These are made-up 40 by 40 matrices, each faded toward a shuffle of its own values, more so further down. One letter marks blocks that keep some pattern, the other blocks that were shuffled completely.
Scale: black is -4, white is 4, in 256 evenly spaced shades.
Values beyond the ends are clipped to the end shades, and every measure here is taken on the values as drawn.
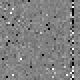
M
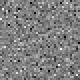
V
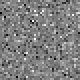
V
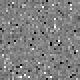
V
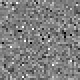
V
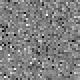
V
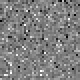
V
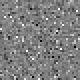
V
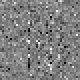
M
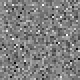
V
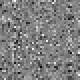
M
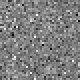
V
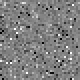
V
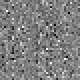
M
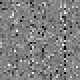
M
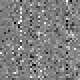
M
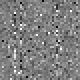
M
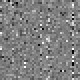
M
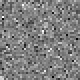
V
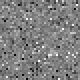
V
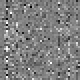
M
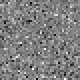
V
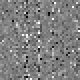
M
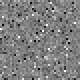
V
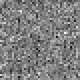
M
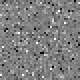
V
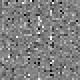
M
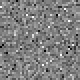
V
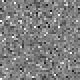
V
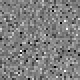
V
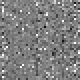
M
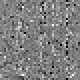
M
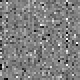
M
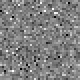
V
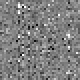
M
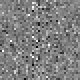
M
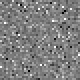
V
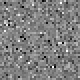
V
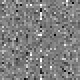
M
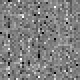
M
